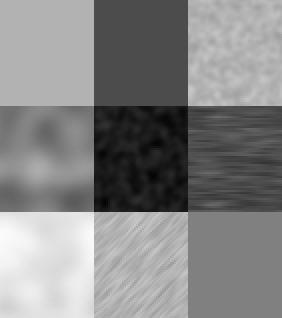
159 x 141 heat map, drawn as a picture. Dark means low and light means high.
The table splits into 3 rows of 3 panels. Panel 1,1: high, flat. Panel 1,2: low, flat. Panel 1,3: high, blotchy, faint in contrast. Panel 2,1: middling, smooth. Panel 2,2: very low, blotchy, faint in contrast. Panel 2,3: low, streaked across, faint in contrast. Panel 3,1: very high, smooth, faint in contrast. Panel 3,2: high, slanting up to the right, faint in contrast. Panel 3,3: middling, flat.
